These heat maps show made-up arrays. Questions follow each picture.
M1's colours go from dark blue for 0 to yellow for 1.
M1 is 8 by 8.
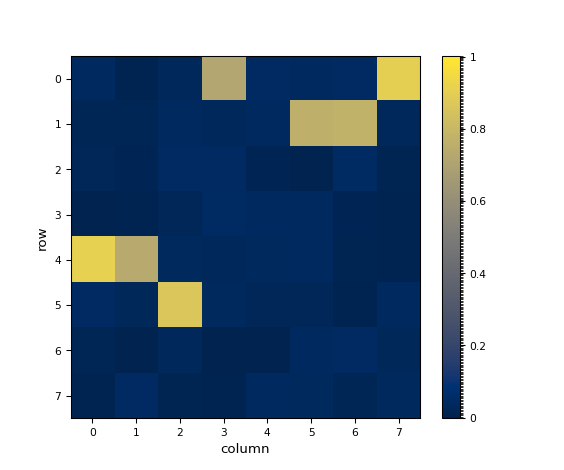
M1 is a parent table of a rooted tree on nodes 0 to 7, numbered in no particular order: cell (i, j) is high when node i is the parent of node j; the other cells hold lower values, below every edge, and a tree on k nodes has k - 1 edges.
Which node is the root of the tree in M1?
4
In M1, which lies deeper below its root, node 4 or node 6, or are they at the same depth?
node 6
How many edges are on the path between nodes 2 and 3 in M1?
5
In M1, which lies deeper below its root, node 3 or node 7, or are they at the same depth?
the same depth
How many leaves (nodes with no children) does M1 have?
4
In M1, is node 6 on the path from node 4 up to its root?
no
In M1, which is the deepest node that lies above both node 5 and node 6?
1
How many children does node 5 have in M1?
1
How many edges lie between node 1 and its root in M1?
1
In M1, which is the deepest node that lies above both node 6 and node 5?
1
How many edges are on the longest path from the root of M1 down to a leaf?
3
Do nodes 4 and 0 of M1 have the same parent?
no
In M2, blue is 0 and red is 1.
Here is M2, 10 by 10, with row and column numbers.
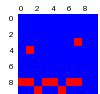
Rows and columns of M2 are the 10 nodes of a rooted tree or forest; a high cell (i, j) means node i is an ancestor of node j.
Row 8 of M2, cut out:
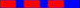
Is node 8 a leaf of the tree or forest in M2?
no
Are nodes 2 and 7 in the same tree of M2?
no
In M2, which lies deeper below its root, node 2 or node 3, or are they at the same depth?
the same depth
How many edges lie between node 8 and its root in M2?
0
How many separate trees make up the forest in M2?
2
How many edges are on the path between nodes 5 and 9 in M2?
1
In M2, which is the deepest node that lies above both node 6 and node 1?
8
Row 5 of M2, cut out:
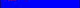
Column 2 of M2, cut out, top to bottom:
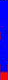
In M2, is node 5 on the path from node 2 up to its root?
no
